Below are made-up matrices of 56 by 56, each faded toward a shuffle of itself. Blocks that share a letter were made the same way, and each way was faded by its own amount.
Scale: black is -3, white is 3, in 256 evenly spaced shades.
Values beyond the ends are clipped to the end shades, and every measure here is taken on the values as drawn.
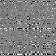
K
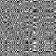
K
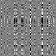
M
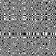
K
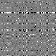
K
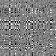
K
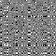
K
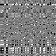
K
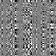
M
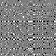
K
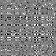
K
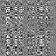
M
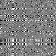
K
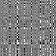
M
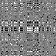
K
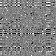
K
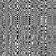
M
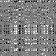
K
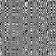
M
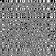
K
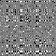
K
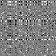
K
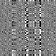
M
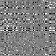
K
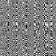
M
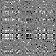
K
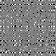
K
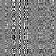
M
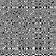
K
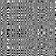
M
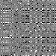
K
